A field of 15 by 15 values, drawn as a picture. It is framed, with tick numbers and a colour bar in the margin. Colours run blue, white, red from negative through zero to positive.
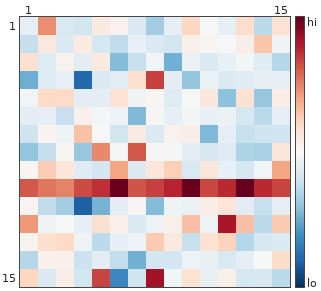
Overall the values sit about 50% of the way up the scale. Row 10 differs from the rows beside it. The values are skewed, with a long tail toward high values. The centre is the ninth with the highest average.
